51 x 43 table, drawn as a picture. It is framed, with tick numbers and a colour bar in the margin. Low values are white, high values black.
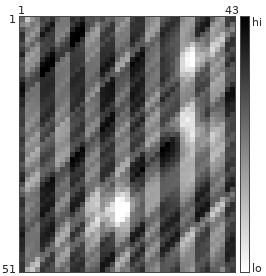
Stripes running up and down repeat 7 times from left to right. On average the colour sits 60% of the way up the scale. Three dips sink into the field.
